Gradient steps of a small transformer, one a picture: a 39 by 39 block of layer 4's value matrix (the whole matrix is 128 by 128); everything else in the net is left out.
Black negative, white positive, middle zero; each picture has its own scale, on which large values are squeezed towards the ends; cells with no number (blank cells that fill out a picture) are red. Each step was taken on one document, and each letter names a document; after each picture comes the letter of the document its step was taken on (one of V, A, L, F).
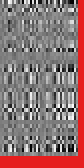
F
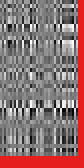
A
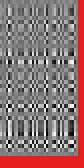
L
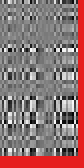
A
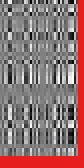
F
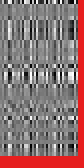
F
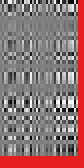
F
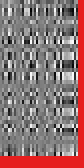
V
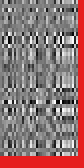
V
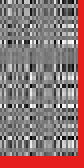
A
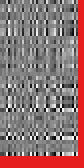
V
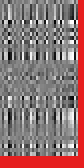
V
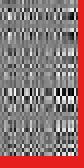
F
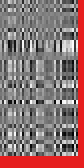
A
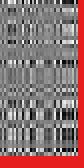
A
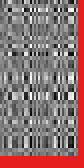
F
